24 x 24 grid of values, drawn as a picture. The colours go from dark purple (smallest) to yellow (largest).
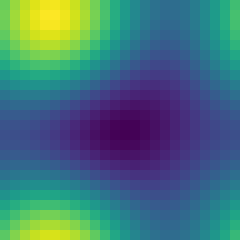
The centre is the ninth with the lowest average. No lone cell stands out from its neighbours. The ninth with the highest average is the top left. No regular stripes run through it.
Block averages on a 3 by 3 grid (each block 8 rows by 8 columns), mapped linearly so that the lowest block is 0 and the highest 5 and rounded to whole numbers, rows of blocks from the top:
5 3 2 / 1 0 1 / 4 2 2
